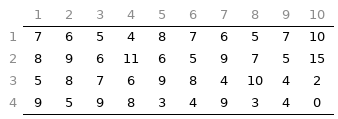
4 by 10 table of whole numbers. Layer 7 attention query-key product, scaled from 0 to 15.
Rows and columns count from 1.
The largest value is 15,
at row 2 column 10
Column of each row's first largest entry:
10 10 8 1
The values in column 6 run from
4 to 8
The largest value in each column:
9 9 9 11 9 8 9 10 7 15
